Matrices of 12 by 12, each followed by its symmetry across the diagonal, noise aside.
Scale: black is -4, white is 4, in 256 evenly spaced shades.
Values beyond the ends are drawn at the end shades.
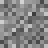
symmetric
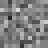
antisymmetric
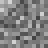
symmetric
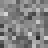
neither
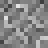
symmetric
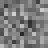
neither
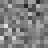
antisymmetric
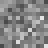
symmetric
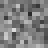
antisymmetric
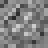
symmetric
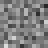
antisymmetric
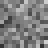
antisymmetric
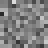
antisymmetric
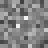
symmetric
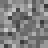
symmetric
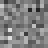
antisymmetric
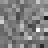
neither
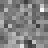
neither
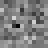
neither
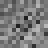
symmetric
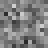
antisymmetric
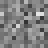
neither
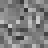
antisymmetric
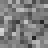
neither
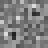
symmetric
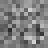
antisymmetric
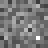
symmetric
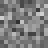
neither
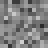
neither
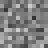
neither
